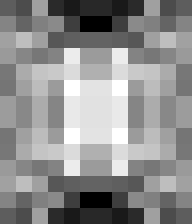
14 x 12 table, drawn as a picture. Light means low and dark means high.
Slope: none. Grain: streaks across. Ninth with the lowest average: centre. Mirror symmetry: left to right and top to bottom. Calmest part: centre.
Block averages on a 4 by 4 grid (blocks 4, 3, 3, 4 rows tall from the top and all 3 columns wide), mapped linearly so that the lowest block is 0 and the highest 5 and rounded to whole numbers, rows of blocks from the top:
3553
2002
2002
3553
